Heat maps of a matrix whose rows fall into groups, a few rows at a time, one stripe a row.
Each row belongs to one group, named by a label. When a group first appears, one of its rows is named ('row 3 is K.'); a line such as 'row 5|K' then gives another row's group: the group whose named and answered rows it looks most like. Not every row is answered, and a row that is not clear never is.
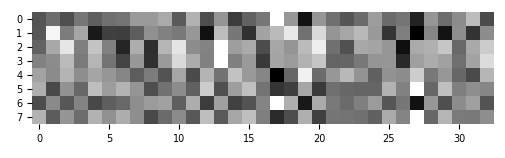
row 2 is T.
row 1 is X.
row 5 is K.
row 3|T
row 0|X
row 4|K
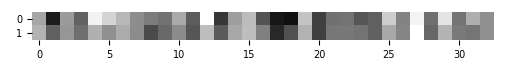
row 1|K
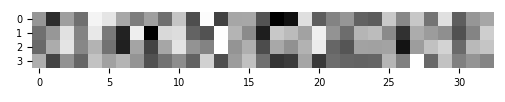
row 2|T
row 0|K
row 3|K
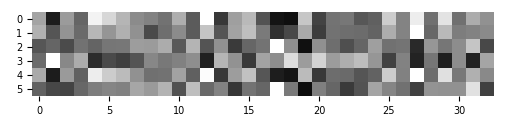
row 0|K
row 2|X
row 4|K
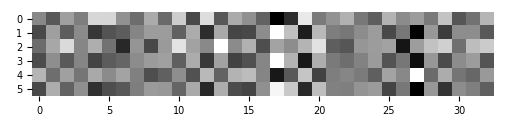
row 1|X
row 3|X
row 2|T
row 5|X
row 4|K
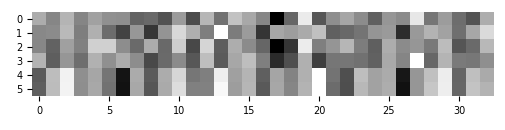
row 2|K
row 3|K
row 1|T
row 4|T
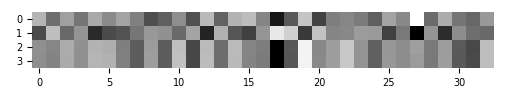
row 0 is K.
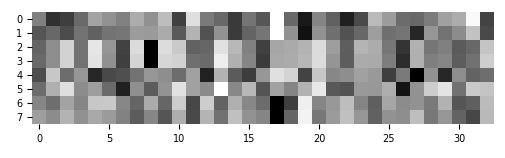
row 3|T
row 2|T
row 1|X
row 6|K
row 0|X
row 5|T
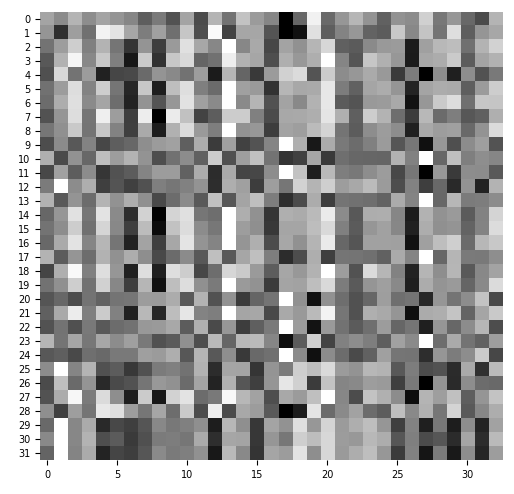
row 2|T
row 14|T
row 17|K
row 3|T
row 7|T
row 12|X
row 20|X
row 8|T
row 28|K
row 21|T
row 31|X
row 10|K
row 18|T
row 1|K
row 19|T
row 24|X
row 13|K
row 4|X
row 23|K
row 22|X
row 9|X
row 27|T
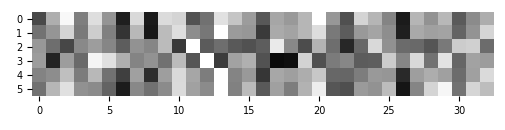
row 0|T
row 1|T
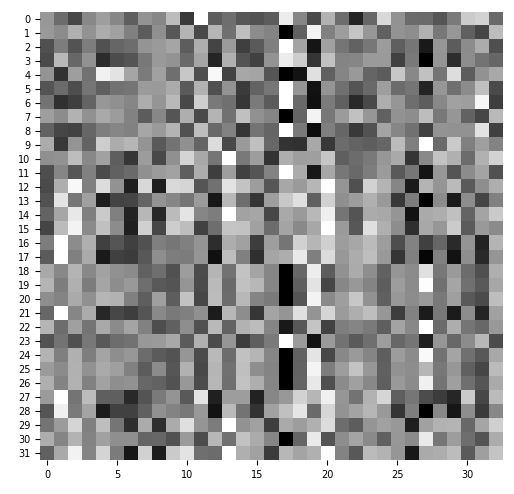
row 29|T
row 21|X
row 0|X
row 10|T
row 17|X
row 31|T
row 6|X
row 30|K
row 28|X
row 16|X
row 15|T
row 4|K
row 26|K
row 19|K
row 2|X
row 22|K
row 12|T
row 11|X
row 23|X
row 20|K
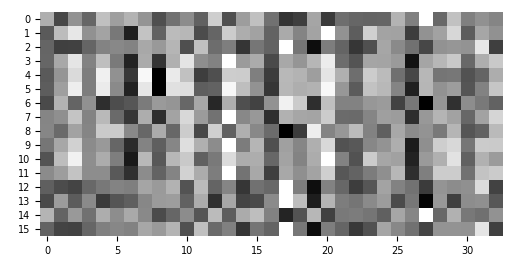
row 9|T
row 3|T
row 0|K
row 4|T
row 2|X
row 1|T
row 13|X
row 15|X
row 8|K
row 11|T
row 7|T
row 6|X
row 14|K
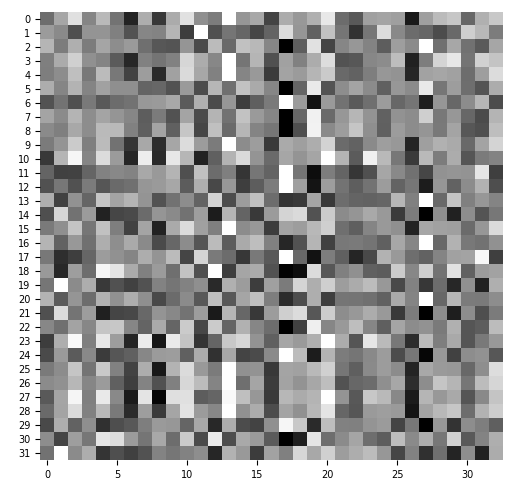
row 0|T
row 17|X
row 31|X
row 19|X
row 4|T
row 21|X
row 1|X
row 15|T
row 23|T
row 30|K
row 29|X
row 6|X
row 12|X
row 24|X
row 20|K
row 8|K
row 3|T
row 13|K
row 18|K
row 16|K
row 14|X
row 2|K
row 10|T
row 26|T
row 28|T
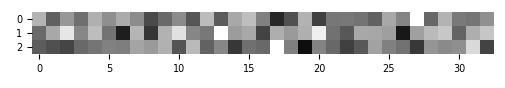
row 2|X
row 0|K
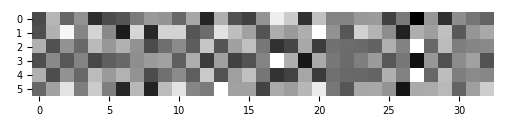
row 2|K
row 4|K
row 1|T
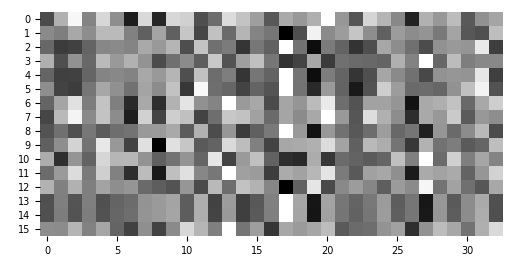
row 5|X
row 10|K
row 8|X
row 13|X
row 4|X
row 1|K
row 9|T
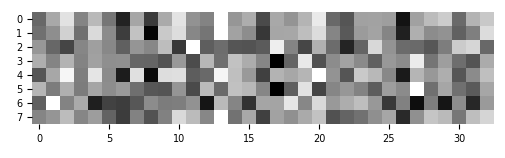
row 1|T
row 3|K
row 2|X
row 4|T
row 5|K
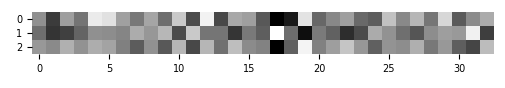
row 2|K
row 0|K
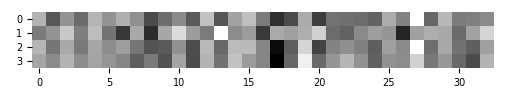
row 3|K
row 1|T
